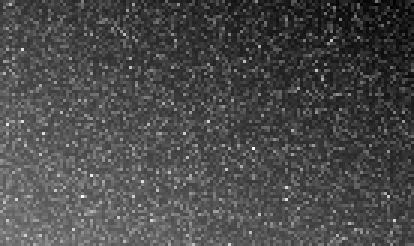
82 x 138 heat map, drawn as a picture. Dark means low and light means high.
The texture is fine-grained noise. Values rise toward the bottom left. No single row or column stands out from its neighbours. On average the colour sits 30% of the way up the scale. No regular stripes run through it. The ninth with the highest average is the bottom left. The top right is the ninth with the lowest average.
